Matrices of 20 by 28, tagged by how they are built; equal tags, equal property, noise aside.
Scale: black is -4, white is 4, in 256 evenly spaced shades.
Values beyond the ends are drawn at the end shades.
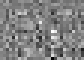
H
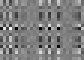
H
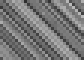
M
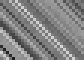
M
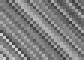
M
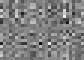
H
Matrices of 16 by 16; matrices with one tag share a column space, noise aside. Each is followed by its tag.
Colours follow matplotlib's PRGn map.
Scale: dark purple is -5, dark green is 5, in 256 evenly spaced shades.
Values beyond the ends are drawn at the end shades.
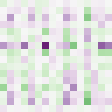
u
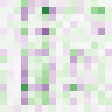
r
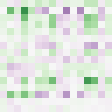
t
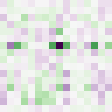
u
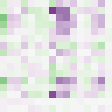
t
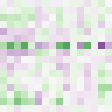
u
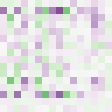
t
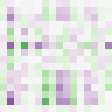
u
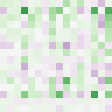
t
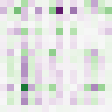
r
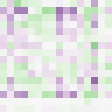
t
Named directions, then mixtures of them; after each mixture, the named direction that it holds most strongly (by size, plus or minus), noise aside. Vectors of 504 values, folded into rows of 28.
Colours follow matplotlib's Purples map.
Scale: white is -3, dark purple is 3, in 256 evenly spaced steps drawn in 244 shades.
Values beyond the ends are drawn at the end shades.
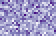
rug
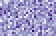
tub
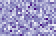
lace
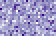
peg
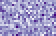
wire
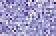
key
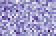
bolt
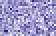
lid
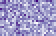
rug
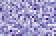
lace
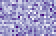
wire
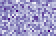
bolt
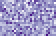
key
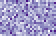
bolt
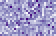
key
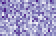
bolt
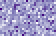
peg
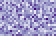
lace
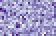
wire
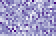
key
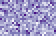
rug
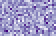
lid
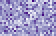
key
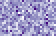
lace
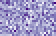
key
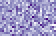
lace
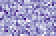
lid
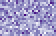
rug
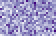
bolt
